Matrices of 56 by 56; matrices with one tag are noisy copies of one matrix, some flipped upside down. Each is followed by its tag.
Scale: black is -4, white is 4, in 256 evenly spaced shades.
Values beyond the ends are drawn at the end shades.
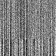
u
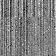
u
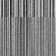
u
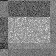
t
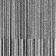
u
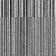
u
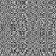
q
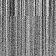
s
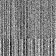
u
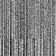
u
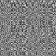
q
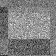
t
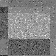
t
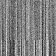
s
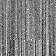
s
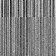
u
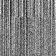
u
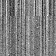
s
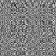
q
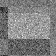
t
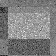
t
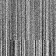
s
